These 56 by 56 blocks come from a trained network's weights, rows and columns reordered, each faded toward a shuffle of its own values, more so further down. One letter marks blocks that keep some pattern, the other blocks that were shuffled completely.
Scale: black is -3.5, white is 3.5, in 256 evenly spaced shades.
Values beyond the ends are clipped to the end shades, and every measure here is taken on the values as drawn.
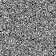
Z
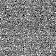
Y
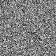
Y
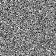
Z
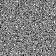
Z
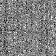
Y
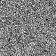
Z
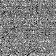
Y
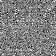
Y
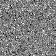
Z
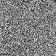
Z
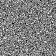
Z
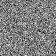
Y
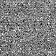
Y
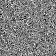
Z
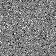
Z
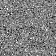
Z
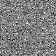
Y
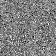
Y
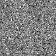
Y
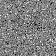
Z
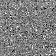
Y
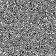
Z
